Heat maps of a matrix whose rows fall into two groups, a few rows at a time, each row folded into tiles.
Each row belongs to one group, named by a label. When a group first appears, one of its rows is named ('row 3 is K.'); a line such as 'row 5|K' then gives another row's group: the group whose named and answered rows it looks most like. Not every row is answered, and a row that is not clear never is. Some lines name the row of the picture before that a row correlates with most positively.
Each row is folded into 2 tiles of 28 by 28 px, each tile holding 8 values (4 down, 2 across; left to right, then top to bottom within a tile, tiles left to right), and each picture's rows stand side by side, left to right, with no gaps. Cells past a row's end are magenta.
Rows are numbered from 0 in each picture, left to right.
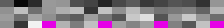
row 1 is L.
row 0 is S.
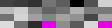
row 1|S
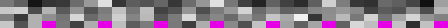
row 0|L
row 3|S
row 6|L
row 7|S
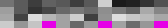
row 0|L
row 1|S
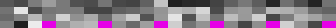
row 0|S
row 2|S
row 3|L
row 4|L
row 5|L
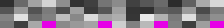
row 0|S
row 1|L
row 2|L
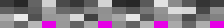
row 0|S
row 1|S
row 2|S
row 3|L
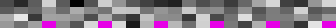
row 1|S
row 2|L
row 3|L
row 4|S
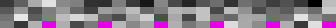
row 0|S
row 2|L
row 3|L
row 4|L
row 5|S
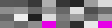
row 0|S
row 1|S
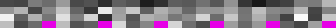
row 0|L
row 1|L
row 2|L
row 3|L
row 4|L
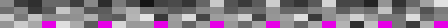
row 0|L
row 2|L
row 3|S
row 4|S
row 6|S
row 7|S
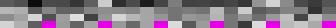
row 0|L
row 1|S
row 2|L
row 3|L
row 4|S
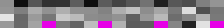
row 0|L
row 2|L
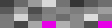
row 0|S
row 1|L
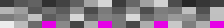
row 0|L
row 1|S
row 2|S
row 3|L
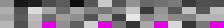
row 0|L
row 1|S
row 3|L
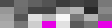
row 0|L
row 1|L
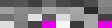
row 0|L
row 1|L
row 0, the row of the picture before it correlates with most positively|1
